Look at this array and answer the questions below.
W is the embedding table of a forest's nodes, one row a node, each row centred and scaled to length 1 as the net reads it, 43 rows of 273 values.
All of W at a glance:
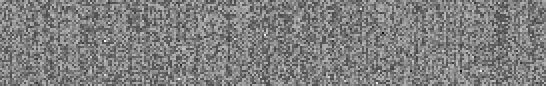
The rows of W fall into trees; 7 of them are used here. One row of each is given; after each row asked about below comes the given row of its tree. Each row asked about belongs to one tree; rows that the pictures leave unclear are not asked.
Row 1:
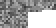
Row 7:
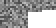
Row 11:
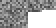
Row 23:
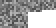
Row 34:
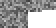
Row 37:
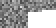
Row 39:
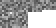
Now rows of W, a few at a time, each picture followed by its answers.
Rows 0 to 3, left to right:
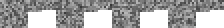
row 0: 37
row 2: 7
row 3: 39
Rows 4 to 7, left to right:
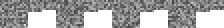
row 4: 39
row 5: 1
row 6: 11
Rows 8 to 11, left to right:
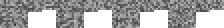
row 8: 7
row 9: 34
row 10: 39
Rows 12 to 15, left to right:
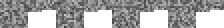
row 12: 37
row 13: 34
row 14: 7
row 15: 7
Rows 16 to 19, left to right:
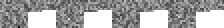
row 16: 37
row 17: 11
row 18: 37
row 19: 34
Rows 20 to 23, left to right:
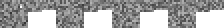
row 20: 37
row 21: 7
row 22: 11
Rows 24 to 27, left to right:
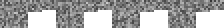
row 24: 39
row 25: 23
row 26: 39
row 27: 37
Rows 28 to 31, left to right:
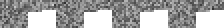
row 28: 1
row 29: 11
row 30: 23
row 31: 37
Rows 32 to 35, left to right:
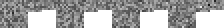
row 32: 23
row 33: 34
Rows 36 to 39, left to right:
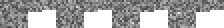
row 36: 34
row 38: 23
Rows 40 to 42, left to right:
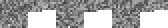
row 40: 1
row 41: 11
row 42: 1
